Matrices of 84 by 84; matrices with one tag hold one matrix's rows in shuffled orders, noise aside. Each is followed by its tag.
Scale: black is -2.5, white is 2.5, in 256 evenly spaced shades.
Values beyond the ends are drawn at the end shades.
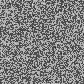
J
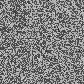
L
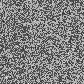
L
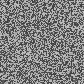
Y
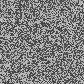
J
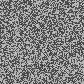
Y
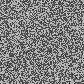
Y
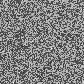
L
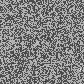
J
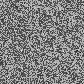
L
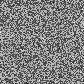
J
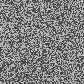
J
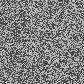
L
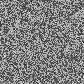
Y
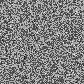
Y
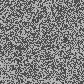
J
